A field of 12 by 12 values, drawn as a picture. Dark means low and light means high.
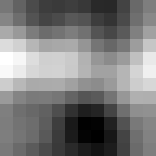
The bottom left is the smoothest part. The ninth with the lowest average is the bottom middle. No lone cell stands out from its neighbours. There are no regular stripes. The middle left is the ninth with the highest average.
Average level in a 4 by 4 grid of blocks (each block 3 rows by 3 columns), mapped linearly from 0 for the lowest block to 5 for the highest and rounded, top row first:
2 2 1 2 | 5 4 3 4 | 3 2 2 4 | 2 1 0 2
